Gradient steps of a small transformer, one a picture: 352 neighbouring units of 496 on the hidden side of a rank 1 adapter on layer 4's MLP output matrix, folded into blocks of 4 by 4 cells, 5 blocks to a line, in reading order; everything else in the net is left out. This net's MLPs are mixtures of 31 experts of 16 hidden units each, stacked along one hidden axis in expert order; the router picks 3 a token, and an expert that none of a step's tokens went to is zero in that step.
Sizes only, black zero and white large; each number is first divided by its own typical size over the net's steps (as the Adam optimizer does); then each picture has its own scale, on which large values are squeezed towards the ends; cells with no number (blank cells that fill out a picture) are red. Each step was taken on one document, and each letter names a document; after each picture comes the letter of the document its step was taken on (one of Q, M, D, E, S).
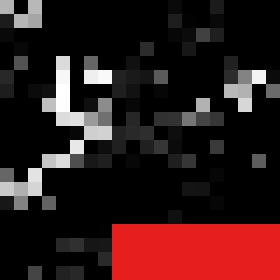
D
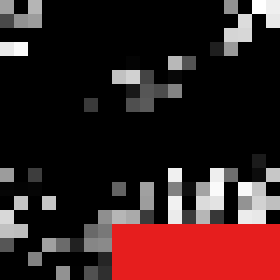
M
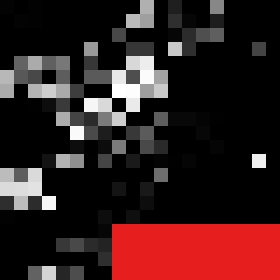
D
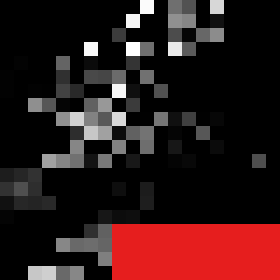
D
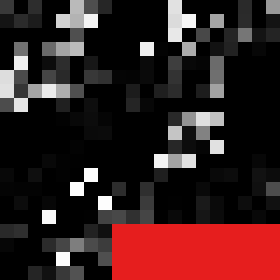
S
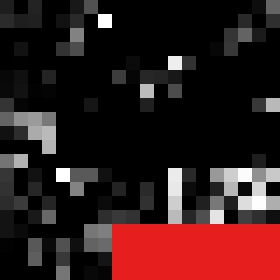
M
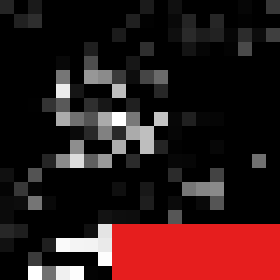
D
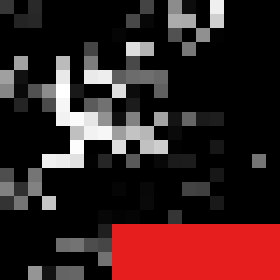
D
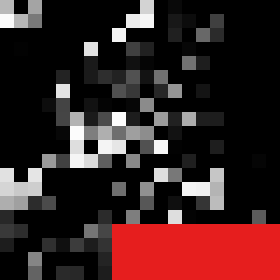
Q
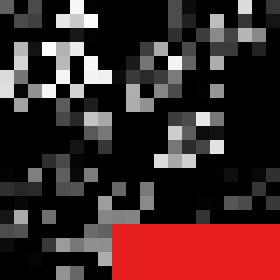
S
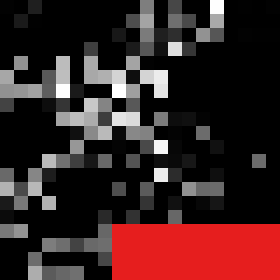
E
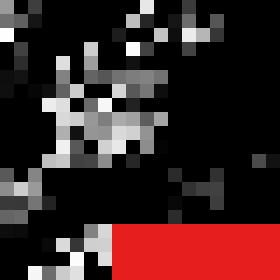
Q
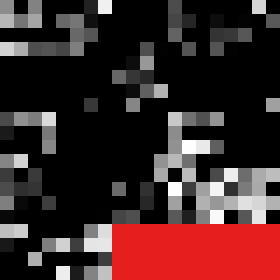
M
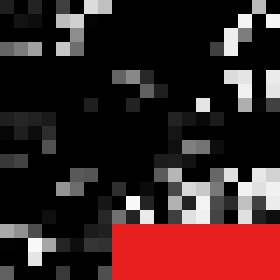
M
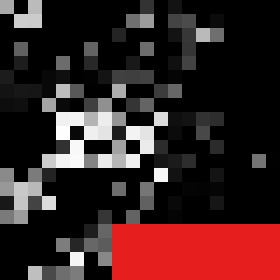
Q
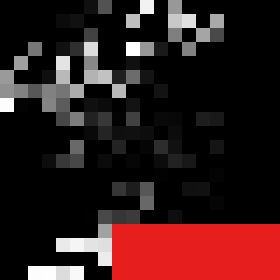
D
